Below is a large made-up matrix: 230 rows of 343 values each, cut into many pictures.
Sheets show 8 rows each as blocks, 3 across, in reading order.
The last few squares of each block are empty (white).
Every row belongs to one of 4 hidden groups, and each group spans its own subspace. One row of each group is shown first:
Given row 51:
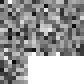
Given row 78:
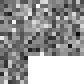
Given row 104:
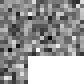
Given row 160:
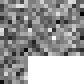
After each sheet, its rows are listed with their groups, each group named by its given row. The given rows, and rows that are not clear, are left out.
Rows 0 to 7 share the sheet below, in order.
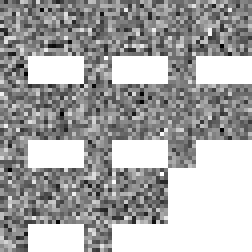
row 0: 104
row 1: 104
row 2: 78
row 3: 104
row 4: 51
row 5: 78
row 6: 51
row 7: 160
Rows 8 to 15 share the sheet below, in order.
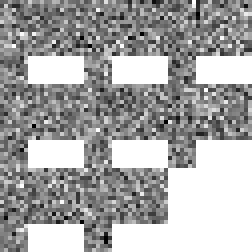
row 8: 78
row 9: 104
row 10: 160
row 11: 104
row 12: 78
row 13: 78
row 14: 51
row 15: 104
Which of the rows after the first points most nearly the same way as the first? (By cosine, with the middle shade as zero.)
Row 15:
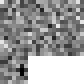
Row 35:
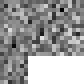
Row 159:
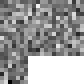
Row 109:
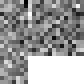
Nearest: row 109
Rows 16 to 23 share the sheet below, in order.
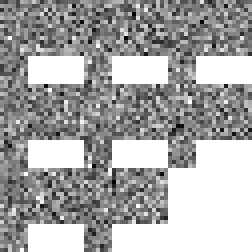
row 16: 104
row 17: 78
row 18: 104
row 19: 51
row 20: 78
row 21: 51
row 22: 78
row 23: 160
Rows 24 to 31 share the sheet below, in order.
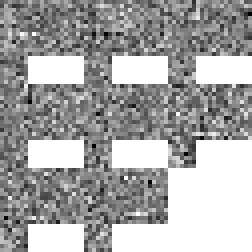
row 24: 78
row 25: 78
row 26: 160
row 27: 160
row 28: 104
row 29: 51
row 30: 51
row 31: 104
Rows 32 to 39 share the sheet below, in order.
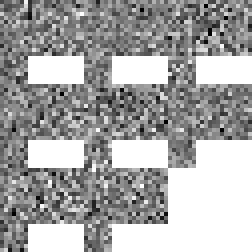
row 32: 160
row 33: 51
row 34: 78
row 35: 78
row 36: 78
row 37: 78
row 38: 78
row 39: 51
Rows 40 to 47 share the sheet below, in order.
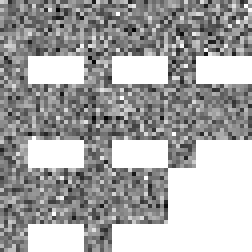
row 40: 51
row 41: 51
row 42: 104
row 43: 51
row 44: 78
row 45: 51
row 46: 104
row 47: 51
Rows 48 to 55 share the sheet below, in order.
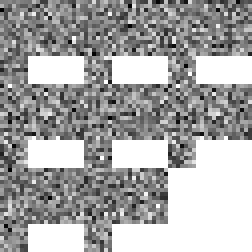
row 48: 104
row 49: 104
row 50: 104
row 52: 160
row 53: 51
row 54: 51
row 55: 104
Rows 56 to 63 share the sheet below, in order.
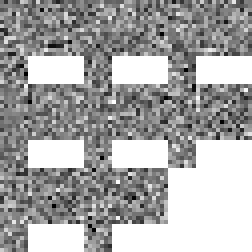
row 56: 104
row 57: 78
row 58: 51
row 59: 160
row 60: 160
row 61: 160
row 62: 160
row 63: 51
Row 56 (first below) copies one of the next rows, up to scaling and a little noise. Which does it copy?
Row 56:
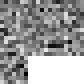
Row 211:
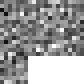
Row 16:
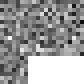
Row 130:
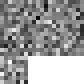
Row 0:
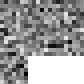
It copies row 0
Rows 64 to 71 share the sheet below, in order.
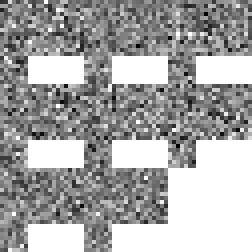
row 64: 51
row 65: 104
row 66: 78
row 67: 51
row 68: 160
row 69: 51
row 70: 78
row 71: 78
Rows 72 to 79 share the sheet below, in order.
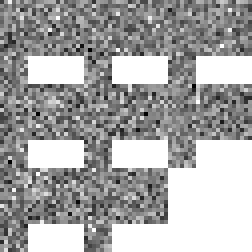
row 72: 51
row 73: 51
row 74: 104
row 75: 78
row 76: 104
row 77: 160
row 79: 51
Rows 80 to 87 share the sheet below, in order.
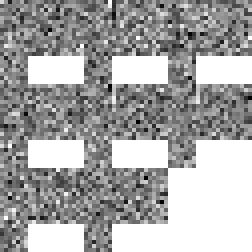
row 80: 51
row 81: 160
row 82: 78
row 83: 104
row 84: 160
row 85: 160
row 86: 51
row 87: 78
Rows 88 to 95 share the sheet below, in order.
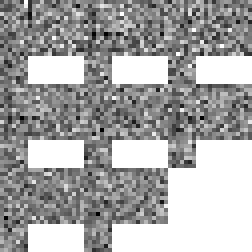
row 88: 160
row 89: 78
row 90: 104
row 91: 78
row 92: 104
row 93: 78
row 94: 51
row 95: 78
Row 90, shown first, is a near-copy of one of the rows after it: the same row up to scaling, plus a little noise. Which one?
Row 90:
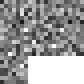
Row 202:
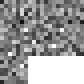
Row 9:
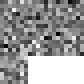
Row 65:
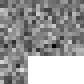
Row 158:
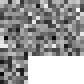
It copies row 202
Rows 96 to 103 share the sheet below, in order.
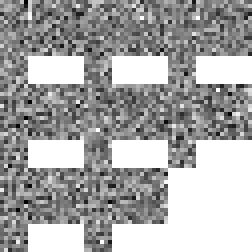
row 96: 160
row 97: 51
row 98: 160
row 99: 160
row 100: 78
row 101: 104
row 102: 160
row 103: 160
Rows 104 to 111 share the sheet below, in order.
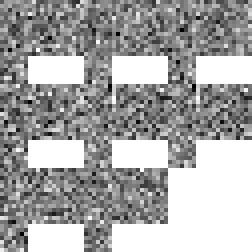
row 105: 78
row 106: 104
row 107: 104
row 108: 160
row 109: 160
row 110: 104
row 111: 51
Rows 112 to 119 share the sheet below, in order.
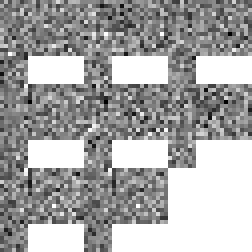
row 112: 104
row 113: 78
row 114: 51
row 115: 160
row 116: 51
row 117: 78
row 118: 160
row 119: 160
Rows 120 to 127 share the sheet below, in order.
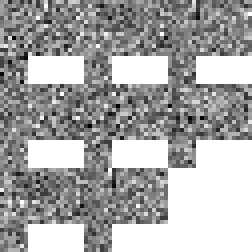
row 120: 104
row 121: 78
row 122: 160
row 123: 78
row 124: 104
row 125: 78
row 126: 78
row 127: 160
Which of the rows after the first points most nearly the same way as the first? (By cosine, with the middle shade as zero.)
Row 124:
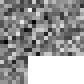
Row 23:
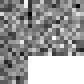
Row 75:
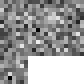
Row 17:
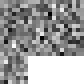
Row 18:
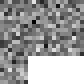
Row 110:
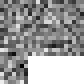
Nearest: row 18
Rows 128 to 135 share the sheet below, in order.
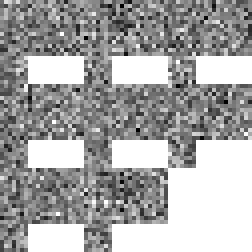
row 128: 51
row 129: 78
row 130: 104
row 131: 160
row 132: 78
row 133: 51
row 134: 104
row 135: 78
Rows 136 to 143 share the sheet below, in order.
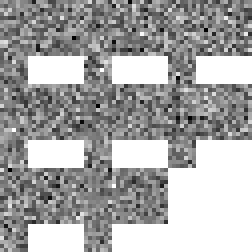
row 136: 104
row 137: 51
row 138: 78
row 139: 78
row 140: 78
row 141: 78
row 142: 51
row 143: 160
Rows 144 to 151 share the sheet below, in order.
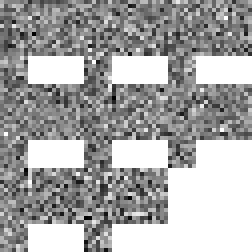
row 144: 78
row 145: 51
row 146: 51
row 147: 51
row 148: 160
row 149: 104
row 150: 160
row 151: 104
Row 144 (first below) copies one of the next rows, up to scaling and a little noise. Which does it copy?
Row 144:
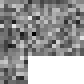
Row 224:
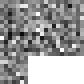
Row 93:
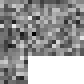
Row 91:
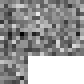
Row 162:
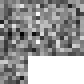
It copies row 93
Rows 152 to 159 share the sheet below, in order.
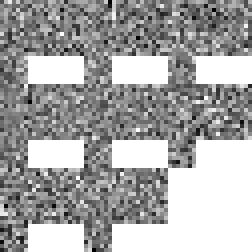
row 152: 51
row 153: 160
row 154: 78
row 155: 160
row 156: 104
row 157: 104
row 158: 104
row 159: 78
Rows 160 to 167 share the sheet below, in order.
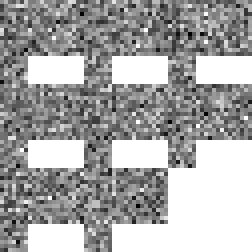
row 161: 104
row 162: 78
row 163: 104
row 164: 160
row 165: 78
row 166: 160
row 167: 160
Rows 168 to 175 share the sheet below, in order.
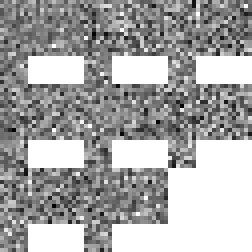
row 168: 104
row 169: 78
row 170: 160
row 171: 78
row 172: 104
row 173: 78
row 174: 160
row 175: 104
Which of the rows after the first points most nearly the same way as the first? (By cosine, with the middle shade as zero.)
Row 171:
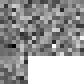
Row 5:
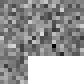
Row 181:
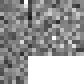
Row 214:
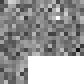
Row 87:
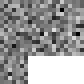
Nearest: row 87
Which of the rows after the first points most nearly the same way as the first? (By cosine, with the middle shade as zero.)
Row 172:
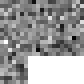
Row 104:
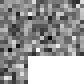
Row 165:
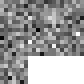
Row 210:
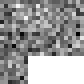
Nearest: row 165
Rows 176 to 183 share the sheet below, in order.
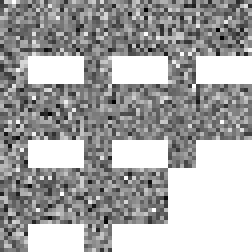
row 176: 51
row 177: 51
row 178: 160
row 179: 51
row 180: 160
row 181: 160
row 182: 104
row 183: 104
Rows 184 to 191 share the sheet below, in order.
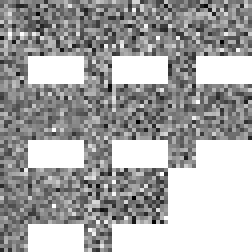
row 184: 78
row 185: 104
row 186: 104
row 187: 104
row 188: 160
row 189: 160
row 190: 160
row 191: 160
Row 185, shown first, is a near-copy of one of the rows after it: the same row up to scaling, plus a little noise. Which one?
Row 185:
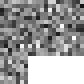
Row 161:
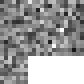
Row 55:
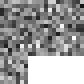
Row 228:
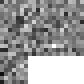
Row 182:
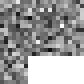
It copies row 55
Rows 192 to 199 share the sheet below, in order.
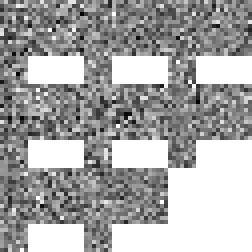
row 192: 160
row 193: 160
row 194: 104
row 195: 78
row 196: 104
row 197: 160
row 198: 78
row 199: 78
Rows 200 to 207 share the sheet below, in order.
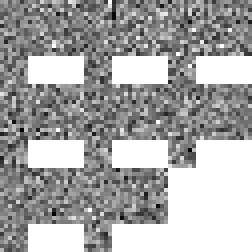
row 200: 104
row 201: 160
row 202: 104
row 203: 104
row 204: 104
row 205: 104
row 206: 104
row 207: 104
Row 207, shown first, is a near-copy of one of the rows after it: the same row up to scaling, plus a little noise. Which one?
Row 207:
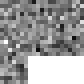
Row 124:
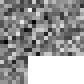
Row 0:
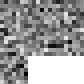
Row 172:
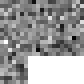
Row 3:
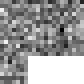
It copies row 172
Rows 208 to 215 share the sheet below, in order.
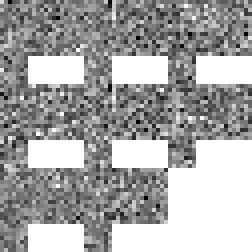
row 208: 51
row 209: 160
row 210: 78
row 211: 104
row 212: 160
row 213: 78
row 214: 51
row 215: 104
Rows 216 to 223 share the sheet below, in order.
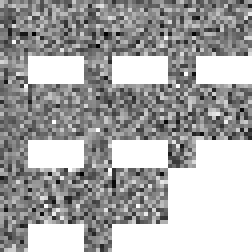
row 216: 78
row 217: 78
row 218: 160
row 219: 160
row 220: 78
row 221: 51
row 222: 104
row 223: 160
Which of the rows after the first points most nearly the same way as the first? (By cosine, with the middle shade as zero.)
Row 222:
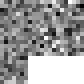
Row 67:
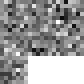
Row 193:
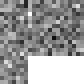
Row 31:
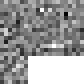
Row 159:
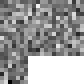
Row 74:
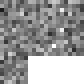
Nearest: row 74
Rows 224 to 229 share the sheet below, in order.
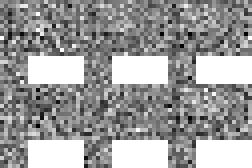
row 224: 78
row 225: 78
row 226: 78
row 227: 78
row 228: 104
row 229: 78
